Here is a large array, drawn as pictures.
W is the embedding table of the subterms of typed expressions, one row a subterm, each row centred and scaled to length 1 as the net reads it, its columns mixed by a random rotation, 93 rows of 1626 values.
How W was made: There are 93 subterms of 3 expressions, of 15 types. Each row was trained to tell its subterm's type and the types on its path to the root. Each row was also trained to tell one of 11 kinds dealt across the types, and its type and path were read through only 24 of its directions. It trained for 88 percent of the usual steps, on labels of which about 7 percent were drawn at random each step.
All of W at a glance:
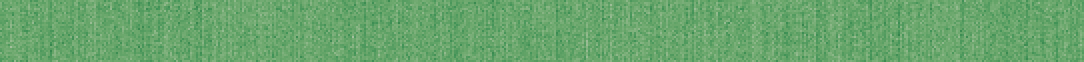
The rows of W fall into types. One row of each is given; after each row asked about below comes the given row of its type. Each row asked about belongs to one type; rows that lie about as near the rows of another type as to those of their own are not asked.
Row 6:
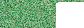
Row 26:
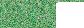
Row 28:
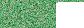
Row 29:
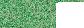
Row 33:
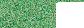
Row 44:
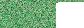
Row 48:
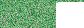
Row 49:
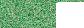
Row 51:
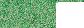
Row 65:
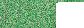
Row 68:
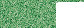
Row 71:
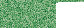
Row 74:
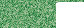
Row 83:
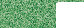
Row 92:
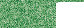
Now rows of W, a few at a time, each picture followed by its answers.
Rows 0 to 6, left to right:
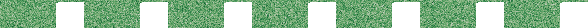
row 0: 65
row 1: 92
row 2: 48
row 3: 33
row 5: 26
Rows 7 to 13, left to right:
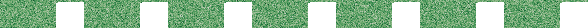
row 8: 65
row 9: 65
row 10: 44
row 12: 6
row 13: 6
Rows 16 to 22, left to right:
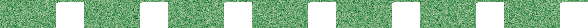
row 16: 65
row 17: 49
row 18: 68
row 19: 65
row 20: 48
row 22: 83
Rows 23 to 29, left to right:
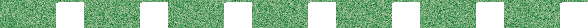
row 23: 33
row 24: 49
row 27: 33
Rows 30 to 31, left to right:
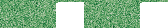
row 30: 48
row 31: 92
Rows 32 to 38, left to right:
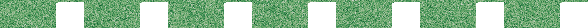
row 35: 33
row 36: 26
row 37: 6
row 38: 49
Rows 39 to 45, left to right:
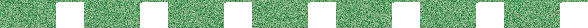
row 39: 71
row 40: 29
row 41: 44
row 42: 51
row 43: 29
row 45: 33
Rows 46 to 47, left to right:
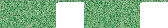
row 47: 6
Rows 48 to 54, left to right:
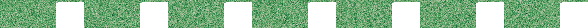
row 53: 51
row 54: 68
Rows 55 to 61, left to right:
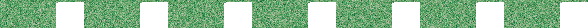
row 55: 92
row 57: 44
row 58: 74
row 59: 71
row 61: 51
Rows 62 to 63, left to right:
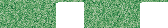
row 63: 49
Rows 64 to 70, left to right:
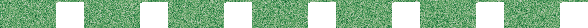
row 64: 68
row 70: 68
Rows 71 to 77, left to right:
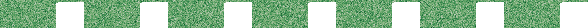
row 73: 68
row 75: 26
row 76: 49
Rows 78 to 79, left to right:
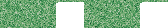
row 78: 26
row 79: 44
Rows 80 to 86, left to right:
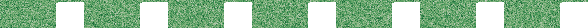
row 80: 71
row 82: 49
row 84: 71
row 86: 6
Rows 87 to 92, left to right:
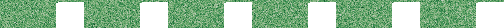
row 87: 74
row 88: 6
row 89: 65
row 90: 83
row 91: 33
